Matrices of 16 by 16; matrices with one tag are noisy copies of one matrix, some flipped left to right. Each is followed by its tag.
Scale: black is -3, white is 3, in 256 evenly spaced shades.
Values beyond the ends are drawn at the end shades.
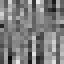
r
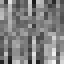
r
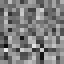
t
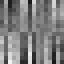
r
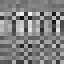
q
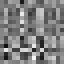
t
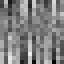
r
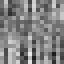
r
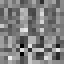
t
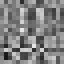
t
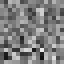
t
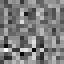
t
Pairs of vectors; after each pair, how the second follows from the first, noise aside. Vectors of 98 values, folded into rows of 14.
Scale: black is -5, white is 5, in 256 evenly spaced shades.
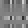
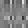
copied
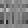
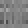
shrunk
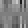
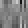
copied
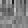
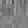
shrunk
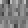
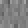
shrunk
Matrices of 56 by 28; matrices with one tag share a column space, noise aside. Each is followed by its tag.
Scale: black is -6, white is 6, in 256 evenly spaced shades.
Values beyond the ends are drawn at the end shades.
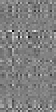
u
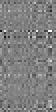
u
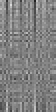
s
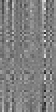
s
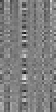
s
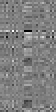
u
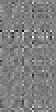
u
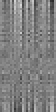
s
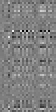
u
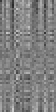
s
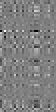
u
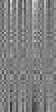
s
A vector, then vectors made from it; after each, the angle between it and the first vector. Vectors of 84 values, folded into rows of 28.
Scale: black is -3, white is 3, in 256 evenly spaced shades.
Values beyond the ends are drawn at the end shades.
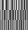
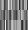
orthogonal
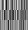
nearly parallel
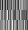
orthogonal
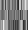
orthogonal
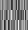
partly aligned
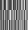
nearly opposite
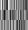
partly aligned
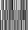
partly aligned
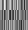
nearly parallel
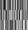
partly opposed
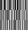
nearly opposite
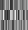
orthogonal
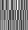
nearly parallel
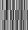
partly aligned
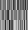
partly opposed
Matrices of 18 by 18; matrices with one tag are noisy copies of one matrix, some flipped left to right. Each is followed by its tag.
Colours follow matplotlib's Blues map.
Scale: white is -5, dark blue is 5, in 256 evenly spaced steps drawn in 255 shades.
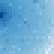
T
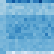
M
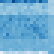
M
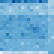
M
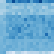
M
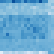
M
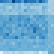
M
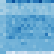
M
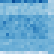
M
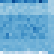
M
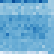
M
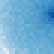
T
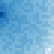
T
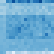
M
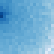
T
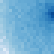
T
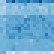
M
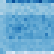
M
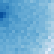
T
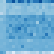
M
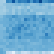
M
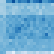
M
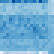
M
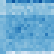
M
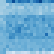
M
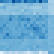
M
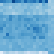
M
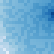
T
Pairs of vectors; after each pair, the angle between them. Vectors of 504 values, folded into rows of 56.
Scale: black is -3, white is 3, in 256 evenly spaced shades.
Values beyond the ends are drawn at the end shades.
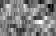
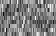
partly opposed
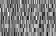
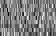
nearly opposite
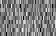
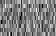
orthogonal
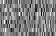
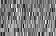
orthogonal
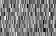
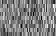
orthogonal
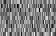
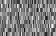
nearly opposite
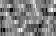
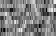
nearly parallel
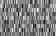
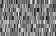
nearly opposite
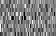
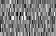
nearly opposite
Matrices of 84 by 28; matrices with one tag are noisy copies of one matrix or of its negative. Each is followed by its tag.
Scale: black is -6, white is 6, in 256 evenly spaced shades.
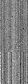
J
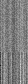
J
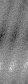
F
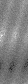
F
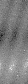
F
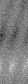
F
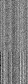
J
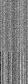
J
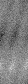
F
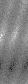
F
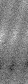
F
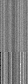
J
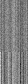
J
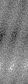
F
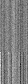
J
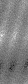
F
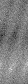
F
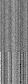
J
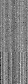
J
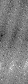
F
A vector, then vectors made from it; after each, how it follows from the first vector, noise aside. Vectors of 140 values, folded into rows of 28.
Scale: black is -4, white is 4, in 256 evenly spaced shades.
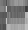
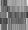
wrapped around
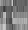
wrapped around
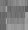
shrunk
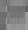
shrunk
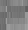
shrunk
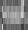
wrapped around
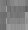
shrunk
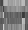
wrapped around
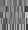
sign-scrambled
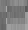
shrunk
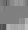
partly zeroed
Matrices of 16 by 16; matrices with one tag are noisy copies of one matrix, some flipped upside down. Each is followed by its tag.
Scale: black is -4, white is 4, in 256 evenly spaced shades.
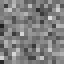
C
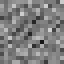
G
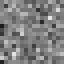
C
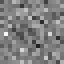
G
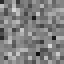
C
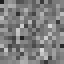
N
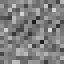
G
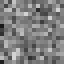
C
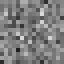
N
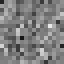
N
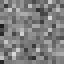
C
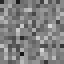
N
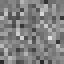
N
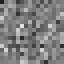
N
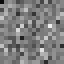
N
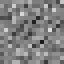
G
